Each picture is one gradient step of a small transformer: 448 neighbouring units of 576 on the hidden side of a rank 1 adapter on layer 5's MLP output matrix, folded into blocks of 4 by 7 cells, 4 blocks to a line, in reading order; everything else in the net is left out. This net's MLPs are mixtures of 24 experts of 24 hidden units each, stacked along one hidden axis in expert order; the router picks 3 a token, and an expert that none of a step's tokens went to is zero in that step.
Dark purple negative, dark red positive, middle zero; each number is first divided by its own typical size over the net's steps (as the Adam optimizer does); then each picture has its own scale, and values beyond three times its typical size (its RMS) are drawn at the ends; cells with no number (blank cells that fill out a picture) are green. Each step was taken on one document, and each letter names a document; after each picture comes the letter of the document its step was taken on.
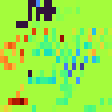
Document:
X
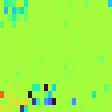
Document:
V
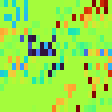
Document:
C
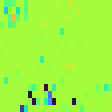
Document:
V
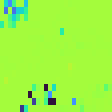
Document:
V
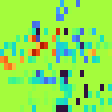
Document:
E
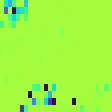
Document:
V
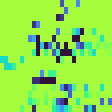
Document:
E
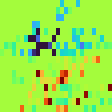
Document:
E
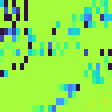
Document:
C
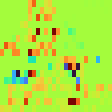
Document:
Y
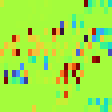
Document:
Y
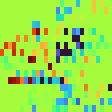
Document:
E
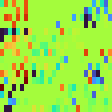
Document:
C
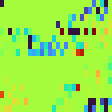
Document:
C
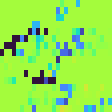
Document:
E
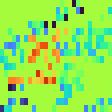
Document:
X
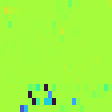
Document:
V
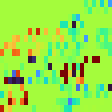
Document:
Y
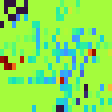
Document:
E
